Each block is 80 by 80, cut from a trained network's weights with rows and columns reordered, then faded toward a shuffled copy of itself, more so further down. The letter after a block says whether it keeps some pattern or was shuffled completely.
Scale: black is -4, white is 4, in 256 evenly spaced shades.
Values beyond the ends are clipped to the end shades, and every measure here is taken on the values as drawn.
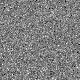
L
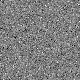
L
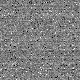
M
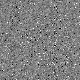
M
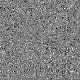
M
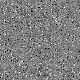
M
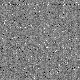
M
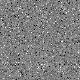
M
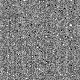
M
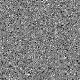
M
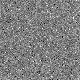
L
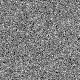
L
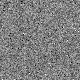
L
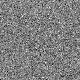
M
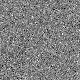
L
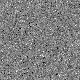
L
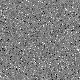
L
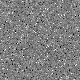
L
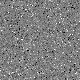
L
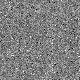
M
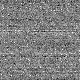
M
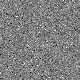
L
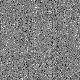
M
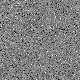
L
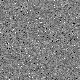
L
